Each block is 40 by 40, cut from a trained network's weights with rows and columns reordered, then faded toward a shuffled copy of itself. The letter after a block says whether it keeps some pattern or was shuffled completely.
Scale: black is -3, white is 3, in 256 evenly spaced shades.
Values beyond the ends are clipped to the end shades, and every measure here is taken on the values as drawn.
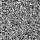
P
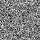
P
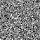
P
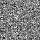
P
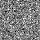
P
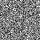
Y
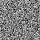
Y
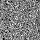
Y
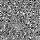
P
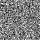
Y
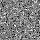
Y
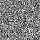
P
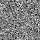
Y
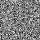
P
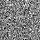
P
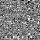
P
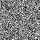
Y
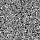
Y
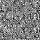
P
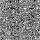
P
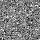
Y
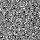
P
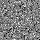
Y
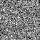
Y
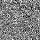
P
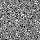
Y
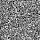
P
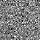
P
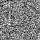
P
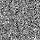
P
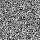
Y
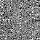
P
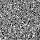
Y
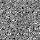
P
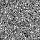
Y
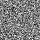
Y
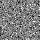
Y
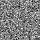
Y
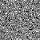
P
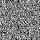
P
